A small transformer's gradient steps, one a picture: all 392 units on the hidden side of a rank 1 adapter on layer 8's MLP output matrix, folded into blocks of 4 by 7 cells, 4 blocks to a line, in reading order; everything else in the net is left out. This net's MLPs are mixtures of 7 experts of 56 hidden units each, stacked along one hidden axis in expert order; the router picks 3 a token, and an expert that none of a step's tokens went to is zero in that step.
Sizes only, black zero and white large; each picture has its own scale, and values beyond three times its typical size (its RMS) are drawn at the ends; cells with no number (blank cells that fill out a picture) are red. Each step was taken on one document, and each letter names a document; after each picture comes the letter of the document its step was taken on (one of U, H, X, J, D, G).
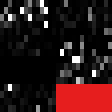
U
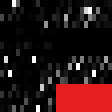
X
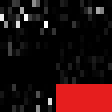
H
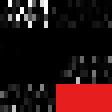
U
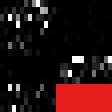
U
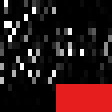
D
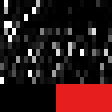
D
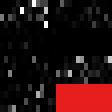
U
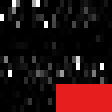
X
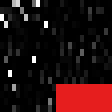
H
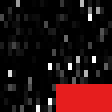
H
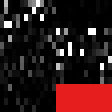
D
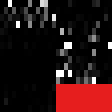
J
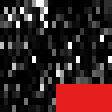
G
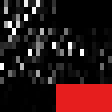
D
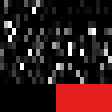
D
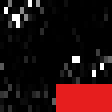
U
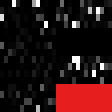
X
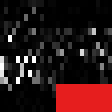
D
